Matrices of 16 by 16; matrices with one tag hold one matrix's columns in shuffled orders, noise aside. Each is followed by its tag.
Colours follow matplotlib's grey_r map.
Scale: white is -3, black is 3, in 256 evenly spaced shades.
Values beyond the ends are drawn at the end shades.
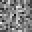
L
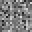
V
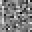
L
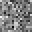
V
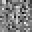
L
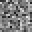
V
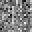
L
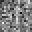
L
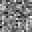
V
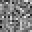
V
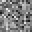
V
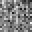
L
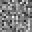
V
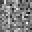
L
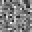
L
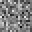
V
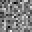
V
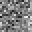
V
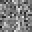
V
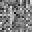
L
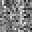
L
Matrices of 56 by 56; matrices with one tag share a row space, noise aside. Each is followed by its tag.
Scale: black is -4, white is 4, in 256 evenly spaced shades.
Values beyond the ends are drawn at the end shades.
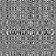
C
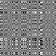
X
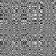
X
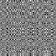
C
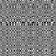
C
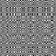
C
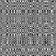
C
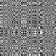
X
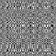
C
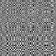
C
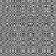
C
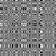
X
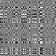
X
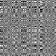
X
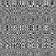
C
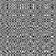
C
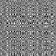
C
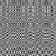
C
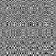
C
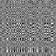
C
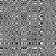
X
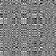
X
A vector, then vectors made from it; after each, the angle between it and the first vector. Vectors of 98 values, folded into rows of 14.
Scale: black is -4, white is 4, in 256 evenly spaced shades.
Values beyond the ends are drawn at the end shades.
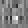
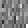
orthogonal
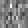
partly aligned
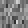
partly opposed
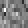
orthogonal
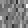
orthogonal
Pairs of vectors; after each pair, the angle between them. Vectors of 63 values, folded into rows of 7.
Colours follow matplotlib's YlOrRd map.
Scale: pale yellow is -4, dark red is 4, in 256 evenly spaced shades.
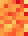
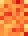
nearly parallel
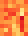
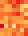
orthogonal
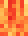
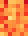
nearly opposite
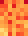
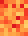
partly aligned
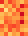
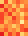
nearly opposite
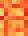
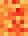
partly opposed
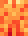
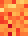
partly aligned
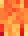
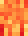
nearly parallel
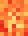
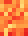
orthogonal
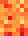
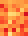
orthogonal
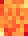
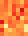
partly opposed
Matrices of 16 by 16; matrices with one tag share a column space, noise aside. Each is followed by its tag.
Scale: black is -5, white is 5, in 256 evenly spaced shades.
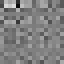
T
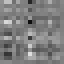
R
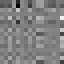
T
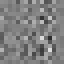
R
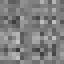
R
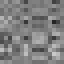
R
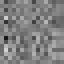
R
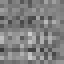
R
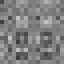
R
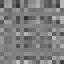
T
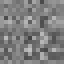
R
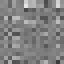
T
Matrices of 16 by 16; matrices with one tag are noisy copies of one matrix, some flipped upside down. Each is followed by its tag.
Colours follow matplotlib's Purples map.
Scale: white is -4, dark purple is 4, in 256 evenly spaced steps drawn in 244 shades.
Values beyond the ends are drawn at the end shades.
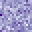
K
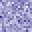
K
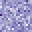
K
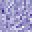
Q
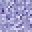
Q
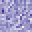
Q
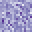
Q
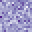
K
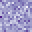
K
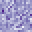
Q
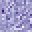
Q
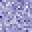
K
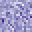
Q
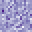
Q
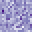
Q
